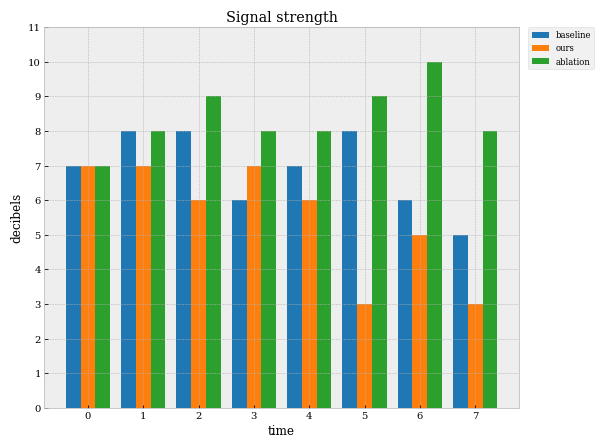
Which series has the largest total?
ablation
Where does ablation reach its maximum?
6
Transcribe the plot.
Title: Signal strength
x-axis: time, ticks 0 1 2 3 4 5 6 7
y-axis: decibels, ticks 0 1 2 3 4 5 6 7 8 9 10 11
Legend: baseline, ours, ablation
Values:
baseline: 7 8 8 6 7 8 6 5
ours: 7 7 6 7 6 3 5 3
ablation: 7 8 9 8 8 9 10 8
